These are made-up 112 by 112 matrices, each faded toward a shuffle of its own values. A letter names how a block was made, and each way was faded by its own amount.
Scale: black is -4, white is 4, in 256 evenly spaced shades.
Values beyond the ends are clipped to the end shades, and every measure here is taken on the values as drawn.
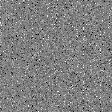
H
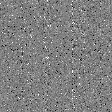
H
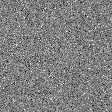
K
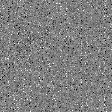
H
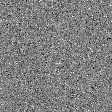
K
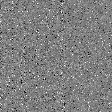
H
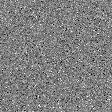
K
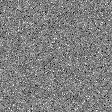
K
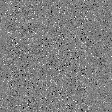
H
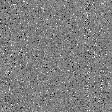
H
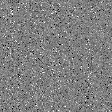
H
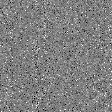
H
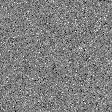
K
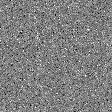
K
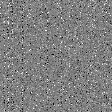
H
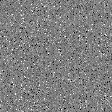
H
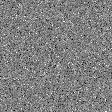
K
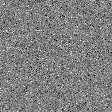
K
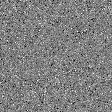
K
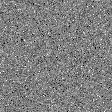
K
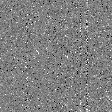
H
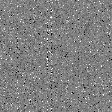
H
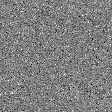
K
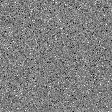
K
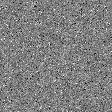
K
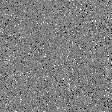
H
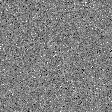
K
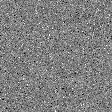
K
